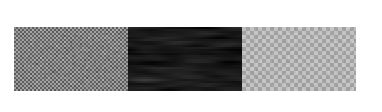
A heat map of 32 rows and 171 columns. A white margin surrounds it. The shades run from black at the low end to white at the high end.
The table splits into one row of 3 panels. Panel 1,1: middling, checkered, strong in contrast. Panel 1,2: very low, streaked across, faint in contrast. Panel 1,3: high, checkered.
